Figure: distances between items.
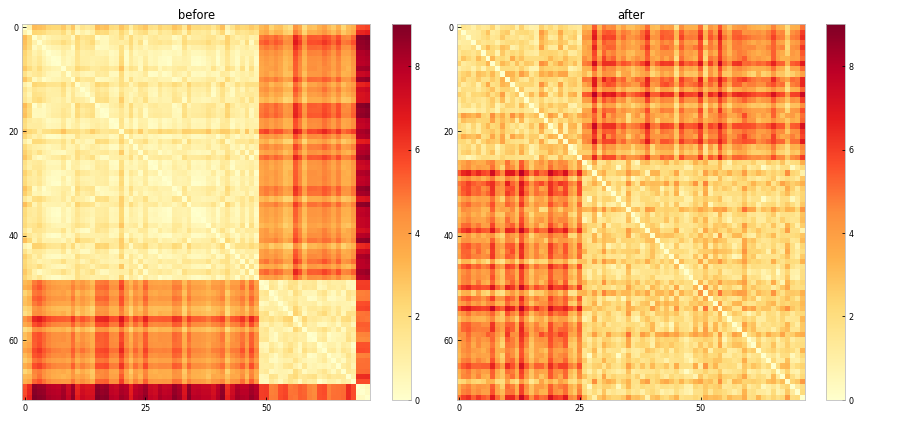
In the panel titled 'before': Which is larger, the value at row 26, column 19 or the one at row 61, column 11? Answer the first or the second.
the second
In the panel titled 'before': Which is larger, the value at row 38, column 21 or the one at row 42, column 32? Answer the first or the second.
the second
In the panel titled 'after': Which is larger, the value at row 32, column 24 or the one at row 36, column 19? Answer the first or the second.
the second
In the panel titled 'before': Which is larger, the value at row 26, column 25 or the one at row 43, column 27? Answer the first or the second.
the first
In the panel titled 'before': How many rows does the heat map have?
72
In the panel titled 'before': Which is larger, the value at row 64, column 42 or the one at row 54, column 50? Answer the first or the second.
the first
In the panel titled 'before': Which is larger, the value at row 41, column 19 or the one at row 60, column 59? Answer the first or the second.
the first
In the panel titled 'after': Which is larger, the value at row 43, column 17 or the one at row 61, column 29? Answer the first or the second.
the first
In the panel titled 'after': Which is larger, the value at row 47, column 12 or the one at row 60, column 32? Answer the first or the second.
the first
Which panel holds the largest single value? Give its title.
before
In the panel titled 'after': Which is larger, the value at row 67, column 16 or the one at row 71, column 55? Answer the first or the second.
the first
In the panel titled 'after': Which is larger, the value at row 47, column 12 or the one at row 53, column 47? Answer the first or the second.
the first
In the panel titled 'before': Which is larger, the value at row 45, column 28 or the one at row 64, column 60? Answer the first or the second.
the first
